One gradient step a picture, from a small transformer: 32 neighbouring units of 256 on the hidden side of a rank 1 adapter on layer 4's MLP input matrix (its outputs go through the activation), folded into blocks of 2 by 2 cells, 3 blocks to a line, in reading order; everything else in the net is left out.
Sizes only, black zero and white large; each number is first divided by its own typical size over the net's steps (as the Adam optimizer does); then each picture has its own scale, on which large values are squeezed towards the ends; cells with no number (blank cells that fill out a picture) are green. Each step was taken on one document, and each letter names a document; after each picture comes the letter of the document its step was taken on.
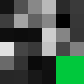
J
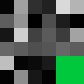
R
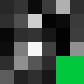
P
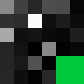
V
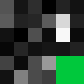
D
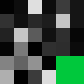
V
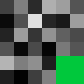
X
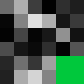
D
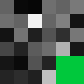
X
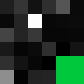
V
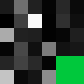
V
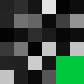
J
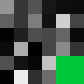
D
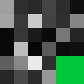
J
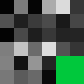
X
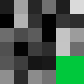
R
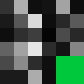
P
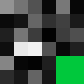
P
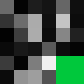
D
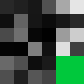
R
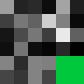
D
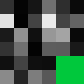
J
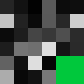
J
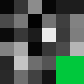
J
